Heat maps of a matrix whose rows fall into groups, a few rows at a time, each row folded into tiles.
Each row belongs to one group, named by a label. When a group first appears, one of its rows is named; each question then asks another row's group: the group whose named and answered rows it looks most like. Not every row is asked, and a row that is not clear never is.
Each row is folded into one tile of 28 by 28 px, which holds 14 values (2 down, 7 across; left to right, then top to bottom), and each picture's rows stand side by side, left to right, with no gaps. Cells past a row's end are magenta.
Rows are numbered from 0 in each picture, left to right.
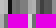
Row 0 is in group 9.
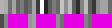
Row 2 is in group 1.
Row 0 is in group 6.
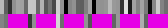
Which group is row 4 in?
6
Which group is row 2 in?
9
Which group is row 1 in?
6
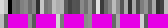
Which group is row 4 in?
6
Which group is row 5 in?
1
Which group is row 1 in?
1
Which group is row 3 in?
1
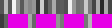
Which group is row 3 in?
6
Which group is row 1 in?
1
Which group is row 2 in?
1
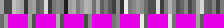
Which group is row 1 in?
9
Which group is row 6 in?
9
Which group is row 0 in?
6
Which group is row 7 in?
9
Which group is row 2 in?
9
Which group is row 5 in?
9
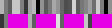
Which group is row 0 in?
6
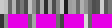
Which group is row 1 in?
6
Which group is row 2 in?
9
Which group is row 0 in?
6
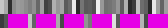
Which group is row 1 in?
1
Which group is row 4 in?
1
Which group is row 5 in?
1
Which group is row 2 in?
9
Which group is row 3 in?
1
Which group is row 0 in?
6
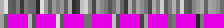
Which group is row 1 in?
1
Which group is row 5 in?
6
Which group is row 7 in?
6
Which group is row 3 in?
6
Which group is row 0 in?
9
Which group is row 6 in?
1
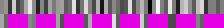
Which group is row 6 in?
6
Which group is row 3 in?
6
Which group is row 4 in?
9
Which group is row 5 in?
9
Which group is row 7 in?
9
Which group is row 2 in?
9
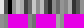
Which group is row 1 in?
1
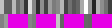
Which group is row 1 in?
6
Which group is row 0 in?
6
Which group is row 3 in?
6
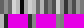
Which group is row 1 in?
6
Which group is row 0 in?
1
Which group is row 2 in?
6
